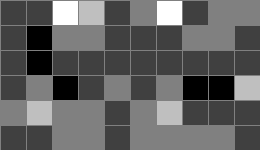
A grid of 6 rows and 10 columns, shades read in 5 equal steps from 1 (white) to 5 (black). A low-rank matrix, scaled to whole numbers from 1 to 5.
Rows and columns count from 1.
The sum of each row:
29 37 41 38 32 34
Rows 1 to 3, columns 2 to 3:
4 1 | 5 3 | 5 4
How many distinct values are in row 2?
3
